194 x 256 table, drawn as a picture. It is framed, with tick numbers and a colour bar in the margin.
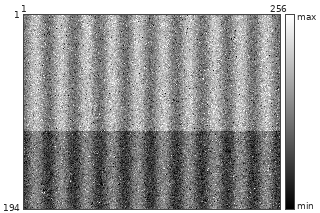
The top part is higher, up to a seam about 60% of the way down. Overall the values sit about 50% of the way up the scale. The values follow a bell shape. Upright stripes repeat 10 times across the table.
